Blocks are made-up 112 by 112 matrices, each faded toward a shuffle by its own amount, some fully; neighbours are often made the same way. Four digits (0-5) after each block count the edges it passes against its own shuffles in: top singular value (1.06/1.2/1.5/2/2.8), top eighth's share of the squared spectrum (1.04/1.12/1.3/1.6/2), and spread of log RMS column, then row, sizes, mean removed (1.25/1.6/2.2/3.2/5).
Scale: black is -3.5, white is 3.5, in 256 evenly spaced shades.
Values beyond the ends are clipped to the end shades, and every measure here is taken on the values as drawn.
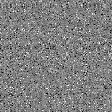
4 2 1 1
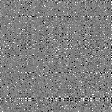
5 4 2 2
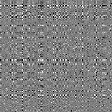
5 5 4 4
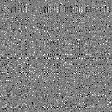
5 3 2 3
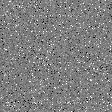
2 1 0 0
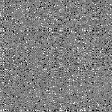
4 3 2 2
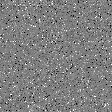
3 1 0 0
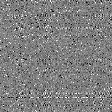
4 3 2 2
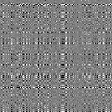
5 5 4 4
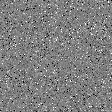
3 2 0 0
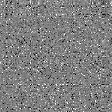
4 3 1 2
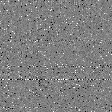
4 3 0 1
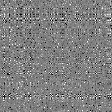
5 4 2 3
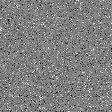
2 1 0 0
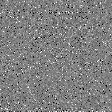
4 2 1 1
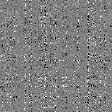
2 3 4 3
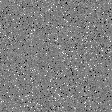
0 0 0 0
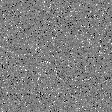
2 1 0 0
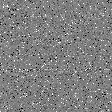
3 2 0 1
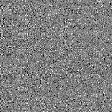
4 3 2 2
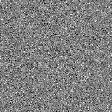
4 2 1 1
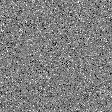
1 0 0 0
